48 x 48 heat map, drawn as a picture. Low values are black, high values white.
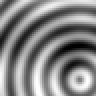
The middle right is the ninth with the lowest average. Rings spread out from the bottom right. Neither half mirrors the other. The ninth with the highest average is the bottom middle. No row or column stands out. No lone cell stands out from its neighbours.
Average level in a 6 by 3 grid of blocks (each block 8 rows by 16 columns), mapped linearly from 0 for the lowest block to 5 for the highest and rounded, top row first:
2 4 3 / 1 1 2 / 0 1 0 / 2 1 0 / 3 3 2 / 3 5 3
